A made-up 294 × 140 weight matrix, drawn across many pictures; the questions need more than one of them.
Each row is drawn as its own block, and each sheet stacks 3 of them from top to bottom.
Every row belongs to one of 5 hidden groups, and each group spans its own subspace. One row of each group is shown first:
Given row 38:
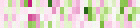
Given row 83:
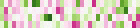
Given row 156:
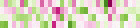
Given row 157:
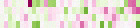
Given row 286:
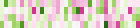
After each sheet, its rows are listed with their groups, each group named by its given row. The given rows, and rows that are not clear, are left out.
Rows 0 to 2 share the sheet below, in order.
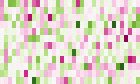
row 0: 83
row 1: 83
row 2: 157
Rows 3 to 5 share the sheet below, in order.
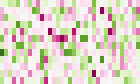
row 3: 83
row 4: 156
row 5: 156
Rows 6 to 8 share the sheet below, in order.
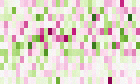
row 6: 83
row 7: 156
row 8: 286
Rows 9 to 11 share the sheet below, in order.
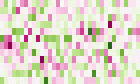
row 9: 286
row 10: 38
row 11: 156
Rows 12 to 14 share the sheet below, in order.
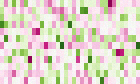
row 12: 156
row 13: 83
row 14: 38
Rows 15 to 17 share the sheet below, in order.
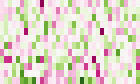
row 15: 156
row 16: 286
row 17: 38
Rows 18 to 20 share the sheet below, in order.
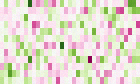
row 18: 157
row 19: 83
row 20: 38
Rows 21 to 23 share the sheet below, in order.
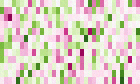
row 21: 38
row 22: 38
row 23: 83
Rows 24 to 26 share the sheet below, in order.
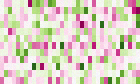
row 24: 157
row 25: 83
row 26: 286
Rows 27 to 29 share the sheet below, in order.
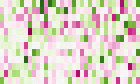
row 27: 156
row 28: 157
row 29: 286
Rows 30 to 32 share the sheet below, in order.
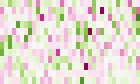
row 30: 83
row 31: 38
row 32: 38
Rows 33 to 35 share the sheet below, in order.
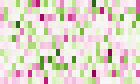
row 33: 83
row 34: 286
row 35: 156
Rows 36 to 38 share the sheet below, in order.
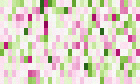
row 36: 156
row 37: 286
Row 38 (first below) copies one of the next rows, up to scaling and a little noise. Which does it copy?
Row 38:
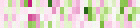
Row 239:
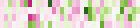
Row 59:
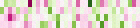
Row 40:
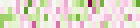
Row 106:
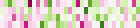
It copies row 239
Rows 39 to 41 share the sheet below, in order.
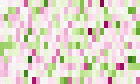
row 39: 286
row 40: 38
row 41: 157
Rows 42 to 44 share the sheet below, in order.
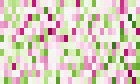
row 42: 83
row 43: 156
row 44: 83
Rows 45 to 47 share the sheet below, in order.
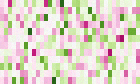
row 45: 157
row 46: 157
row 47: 156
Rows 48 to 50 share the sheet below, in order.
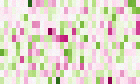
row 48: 157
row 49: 156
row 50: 286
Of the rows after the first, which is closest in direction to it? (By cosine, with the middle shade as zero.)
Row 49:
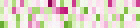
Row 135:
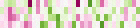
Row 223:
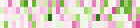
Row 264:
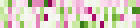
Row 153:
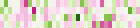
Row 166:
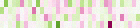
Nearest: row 223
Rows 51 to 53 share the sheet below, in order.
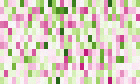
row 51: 156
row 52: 157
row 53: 286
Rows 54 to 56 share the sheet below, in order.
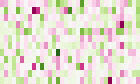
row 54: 83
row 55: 286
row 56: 286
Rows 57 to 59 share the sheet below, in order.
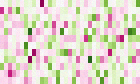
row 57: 156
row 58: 157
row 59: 38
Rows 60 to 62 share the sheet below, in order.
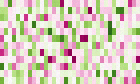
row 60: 157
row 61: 156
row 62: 156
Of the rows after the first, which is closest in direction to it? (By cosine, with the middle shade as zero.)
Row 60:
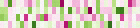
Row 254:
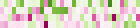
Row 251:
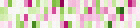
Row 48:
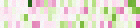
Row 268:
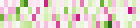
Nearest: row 251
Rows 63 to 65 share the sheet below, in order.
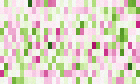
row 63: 157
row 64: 83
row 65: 83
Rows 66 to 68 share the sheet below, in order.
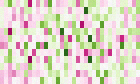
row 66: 38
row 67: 157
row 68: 38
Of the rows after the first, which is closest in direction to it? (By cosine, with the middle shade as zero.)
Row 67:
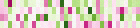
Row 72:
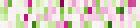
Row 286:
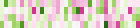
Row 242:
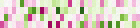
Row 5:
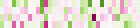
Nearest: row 5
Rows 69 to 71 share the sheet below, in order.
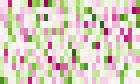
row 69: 157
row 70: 83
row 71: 156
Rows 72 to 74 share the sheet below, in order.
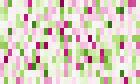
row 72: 157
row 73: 157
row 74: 286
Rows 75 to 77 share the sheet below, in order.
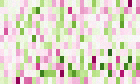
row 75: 83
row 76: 286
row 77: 83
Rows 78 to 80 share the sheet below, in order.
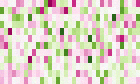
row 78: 156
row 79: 157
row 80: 38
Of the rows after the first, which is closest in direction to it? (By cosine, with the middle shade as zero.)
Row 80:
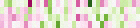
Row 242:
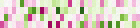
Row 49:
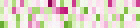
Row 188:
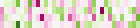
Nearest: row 242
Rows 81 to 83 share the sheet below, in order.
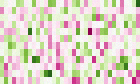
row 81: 156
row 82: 38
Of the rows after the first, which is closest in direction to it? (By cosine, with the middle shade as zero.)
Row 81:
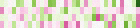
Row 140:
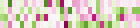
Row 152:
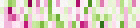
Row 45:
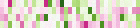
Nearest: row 45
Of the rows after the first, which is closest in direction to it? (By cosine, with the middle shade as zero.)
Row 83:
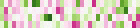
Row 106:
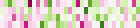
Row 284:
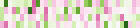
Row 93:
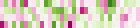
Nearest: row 106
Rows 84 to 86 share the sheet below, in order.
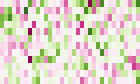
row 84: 38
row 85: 38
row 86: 157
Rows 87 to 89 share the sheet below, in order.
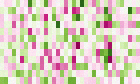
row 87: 286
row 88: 286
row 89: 156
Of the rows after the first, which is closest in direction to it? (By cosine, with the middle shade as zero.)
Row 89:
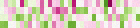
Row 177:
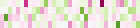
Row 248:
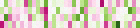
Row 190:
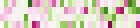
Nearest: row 190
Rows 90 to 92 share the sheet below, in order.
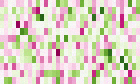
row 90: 83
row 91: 286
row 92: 83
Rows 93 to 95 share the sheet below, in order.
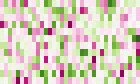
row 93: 156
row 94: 157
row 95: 83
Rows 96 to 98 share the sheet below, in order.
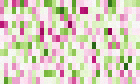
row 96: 156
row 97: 156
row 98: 83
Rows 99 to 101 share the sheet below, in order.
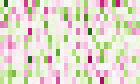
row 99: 286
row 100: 38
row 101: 38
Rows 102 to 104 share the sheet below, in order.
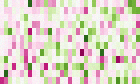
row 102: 157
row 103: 38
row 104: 286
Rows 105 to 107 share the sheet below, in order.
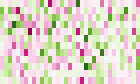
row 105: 156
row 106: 38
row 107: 38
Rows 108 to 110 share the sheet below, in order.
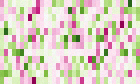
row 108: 83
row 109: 286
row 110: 38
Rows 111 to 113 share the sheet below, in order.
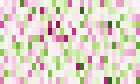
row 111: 286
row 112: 156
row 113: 286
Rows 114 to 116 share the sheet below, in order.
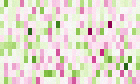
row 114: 286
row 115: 38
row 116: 83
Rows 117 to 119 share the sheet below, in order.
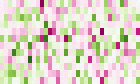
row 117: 156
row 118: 156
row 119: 38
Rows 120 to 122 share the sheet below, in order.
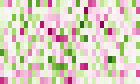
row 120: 38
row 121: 156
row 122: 156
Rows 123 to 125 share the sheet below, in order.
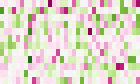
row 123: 156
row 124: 38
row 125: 157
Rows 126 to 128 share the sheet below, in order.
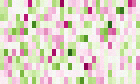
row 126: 157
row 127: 156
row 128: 38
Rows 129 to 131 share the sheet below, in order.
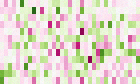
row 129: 286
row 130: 286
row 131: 38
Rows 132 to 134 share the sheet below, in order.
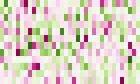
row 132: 286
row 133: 83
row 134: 83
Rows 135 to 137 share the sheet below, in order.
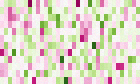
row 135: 38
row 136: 156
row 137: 157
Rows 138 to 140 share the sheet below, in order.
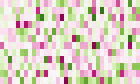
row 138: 83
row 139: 83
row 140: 157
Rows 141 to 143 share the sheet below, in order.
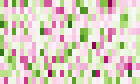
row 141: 156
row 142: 156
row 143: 83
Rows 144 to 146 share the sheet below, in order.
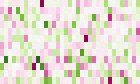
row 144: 156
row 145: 38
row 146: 286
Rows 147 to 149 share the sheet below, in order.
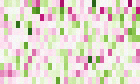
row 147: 83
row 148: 157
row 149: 38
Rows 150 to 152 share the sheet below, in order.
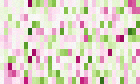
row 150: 157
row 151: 157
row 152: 38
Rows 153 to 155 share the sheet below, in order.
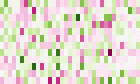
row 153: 286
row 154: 286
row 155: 286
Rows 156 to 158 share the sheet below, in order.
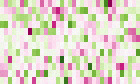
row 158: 157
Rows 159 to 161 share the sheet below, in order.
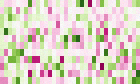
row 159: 38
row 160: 286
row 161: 83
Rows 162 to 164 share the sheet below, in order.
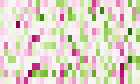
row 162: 83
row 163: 83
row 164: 83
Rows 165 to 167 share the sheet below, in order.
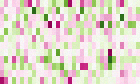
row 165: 286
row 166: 286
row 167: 156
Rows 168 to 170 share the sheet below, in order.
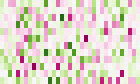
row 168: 83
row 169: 83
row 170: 286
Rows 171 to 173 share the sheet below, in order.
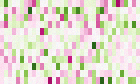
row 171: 286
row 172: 156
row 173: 286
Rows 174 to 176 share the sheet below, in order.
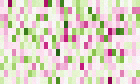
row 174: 157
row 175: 286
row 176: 286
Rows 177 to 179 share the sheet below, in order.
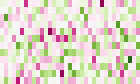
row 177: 286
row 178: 156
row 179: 83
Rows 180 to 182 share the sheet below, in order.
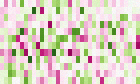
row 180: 286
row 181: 156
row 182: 38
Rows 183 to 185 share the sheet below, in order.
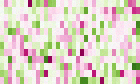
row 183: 157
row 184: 38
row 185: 157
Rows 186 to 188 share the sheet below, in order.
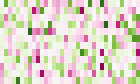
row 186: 286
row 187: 157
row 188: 83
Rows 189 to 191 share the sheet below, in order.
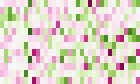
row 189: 38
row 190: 157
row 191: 157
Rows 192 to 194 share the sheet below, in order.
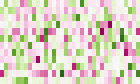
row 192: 286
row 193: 156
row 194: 83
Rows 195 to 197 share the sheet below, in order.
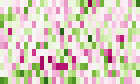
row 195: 38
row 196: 157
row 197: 156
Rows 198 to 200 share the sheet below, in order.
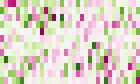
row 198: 83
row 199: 156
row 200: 286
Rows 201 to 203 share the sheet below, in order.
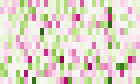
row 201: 286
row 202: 156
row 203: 157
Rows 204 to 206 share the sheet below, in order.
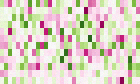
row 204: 38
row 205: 157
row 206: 83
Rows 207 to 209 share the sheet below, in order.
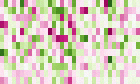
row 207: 156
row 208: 156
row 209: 156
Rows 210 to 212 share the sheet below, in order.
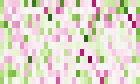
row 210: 83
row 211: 38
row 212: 38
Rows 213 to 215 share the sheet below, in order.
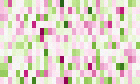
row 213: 157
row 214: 156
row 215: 157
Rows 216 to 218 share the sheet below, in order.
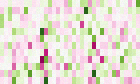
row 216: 38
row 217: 156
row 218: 156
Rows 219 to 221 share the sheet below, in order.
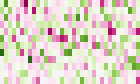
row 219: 286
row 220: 156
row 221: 157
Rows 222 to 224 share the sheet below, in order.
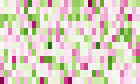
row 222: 38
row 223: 83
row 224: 156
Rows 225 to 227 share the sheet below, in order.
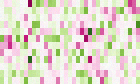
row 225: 157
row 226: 38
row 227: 38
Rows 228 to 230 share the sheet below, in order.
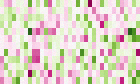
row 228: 38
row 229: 157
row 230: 83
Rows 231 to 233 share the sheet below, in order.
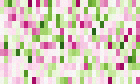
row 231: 38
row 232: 83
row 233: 157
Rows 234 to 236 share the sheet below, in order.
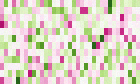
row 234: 156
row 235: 83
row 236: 83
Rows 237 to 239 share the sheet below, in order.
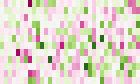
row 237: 157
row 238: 83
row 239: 38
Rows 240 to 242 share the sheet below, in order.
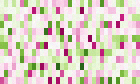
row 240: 286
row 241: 157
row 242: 286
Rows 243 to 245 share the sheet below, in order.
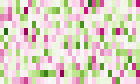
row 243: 38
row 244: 286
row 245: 83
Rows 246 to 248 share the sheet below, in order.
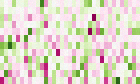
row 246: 156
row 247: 38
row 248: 286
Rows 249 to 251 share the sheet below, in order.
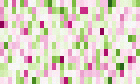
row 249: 156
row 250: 286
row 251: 157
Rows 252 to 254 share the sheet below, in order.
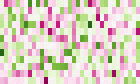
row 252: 38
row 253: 156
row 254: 156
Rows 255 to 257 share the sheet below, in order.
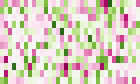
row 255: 156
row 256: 157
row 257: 286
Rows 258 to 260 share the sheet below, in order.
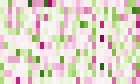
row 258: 157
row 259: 83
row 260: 83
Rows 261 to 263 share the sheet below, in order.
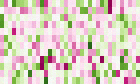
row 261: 156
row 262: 38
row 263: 156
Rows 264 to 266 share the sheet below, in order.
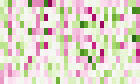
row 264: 157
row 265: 157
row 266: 38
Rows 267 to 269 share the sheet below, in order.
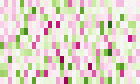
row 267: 286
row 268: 286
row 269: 157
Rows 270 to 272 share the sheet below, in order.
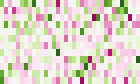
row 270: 83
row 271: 286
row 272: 38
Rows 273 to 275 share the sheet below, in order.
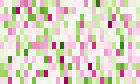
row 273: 286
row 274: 83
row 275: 157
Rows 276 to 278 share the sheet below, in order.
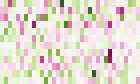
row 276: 157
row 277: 286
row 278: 156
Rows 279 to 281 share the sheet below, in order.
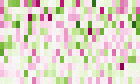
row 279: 83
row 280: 38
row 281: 157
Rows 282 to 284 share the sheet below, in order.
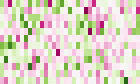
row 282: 38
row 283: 38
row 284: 286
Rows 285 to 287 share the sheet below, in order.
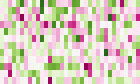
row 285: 156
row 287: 38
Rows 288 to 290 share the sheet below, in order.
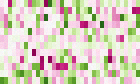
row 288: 157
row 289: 157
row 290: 156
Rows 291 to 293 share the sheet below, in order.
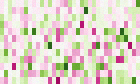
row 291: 38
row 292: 83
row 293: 286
